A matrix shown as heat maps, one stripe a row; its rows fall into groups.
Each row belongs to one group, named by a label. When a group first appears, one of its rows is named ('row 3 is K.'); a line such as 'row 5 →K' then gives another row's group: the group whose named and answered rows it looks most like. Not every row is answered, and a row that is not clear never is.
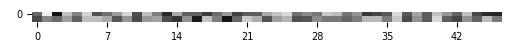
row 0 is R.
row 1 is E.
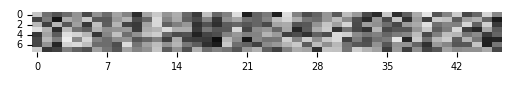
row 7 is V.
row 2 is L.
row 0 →L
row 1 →R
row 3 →L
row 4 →R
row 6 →R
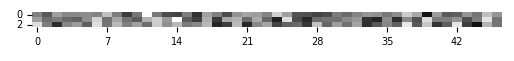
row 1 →L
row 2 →L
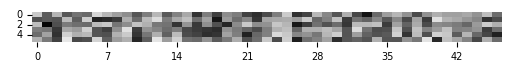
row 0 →L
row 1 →R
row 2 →E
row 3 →R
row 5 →L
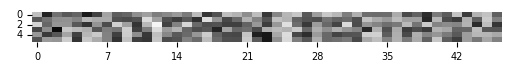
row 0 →V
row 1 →E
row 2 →L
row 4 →E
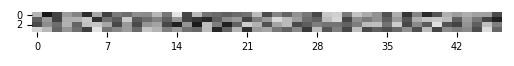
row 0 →V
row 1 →R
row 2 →E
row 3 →L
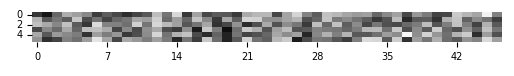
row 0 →V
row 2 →L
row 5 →E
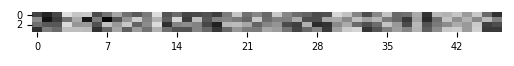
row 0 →R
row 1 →V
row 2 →R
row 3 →R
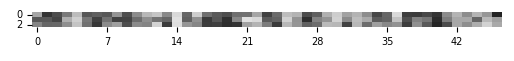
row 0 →V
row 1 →V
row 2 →V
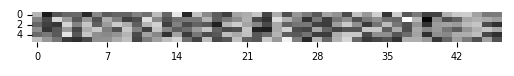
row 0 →V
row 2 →R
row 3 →E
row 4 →R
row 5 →L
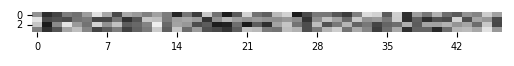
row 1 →V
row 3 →V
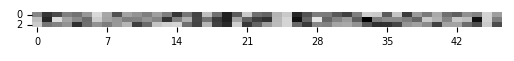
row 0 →E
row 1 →L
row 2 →L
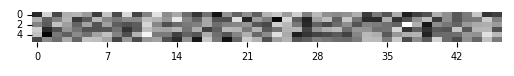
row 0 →R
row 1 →L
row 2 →E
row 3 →V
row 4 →E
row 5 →E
